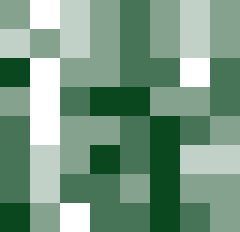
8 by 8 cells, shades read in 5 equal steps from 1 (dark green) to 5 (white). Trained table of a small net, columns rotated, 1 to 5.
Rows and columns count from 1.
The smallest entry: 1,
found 9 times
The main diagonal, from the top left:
3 3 3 1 2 1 3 3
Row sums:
27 26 23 20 21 21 20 19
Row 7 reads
2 4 2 2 3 1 3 3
